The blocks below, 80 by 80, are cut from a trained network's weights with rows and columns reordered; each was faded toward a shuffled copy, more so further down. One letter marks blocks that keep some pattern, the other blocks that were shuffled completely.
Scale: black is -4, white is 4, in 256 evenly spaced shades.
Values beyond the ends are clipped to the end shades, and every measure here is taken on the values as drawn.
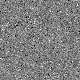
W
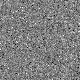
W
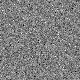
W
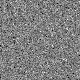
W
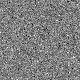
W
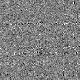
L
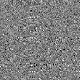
L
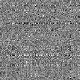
L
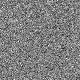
W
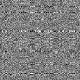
L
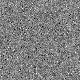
W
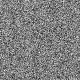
W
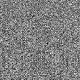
L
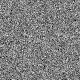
W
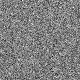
W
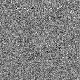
L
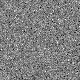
W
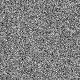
W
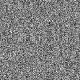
L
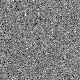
W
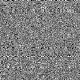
L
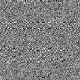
L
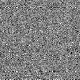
L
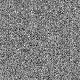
L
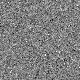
W
